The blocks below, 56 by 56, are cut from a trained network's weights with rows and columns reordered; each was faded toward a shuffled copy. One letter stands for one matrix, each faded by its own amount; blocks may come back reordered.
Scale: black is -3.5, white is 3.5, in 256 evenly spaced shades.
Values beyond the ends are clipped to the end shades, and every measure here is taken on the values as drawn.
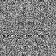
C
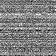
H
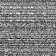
H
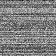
H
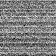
H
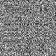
C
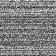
H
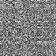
C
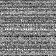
H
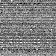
H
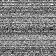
H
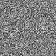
C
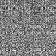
C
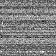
H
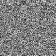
C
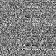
C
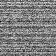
H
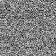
C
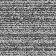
H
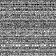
H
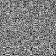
C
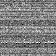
H
